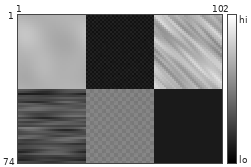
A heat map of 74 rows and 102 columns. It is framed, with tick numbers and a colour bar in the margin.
It is made of 2 by 3 panels. Panel 1,1: high, smooth, faint in contrast. Panel 1,2: very low, checkered, faint in contrast. Panel 1,3: high, slanting down to the right. Panel 2,1: low, streaked across. Panel 2,2: middling, checkered, faint in contrast. Panel 2,3: very low, flat.
